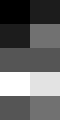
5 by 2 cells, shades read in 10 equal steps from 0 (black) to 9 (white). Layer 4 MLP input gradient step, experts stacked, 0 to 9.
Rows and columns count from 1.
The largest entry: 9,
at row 4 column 1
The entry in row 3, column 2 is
3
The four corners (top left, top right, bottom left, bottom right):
0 1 3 4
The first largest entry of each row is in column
2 2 1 1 2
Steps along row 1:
up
